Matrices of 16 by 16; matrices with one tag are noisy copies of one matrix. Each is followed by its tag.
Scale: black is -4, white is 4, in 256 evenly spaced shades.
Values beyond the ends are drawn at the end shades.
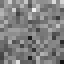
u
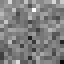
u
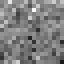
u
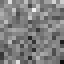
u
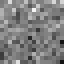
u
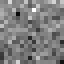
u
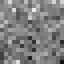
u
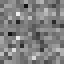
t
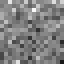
u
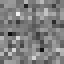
t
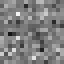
t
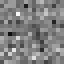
t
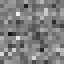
t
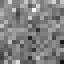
u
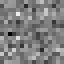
t
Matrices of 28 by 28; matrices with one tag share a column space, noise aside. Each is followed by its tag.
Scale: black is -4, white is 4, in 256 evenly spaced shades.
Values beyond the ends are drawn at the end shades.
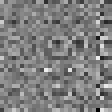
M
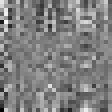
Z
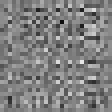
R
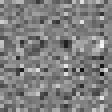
M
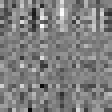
Z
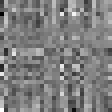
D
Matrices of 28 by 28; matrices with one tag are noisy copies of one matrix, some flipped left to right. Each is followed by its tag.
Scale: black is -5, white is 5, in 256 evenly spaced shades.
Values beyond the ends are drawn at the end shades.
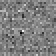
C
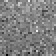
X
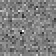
C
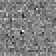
C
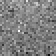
X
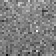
X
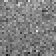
X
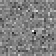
C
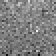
X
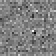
C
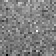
X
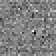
C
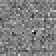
C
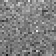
X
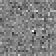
C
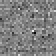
C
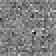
C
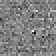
C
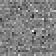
C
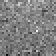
X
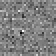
C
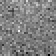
X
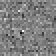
C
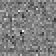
C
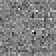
C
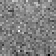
X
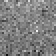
X
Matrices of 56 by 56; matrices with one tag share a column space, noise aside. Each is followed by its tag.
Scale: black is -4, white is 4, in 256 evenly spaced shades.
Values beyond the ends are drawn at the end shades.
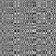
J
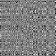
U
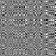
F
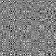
U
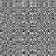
J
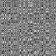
J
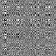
F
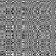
U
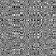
F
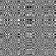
F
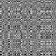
U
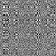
F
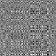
U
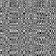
J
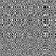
F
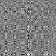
U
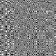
U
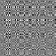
F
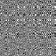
F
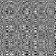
U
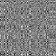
U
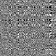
F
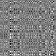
U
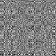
U
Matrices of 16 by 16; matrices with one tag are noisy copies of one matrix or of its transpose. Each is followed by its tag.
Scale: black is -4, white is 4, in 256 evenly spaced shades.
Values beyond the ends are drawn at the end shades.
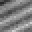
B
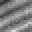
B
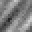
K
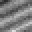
B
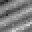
B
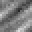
K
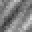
K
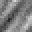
K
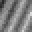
B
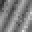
B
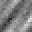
K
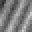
B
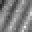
B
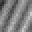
B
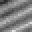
B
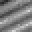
B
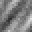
K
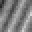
B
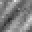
K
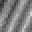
B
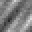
K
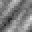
K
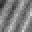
B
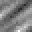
K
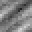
K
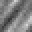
K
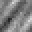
K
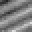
B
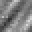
K
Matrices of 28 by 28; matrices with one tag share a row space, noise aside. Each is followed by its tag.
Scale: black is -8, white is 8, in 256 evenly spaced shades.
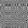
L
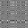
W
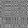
L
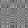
W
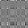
W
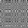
L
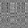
W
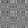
W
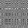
L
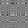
W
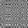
L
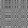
L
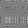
L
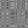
W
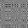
L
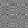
W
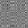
W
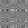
W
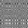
L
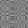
W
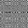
L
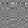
W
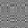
W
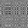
L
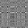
W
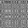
L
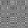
W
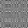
L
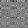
W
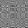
W
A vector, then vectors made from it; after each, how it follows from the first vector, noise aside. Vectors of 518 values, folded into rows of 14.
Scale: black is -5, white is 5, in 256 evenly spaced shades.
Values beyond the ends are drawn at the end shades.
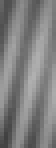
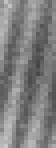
negated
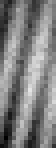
scaled up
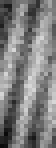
scaled up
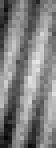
scaled up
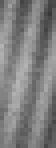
reversed
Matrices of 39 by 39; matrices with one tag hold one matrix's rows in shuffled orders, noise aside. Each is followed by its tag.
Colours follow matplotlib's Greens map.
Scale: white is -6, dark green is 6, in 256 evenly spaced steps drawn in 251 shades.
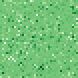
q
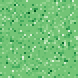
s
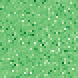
s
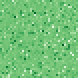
s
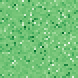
s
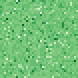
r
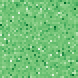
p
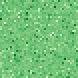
p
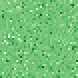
q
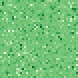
q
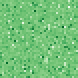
s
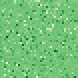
r
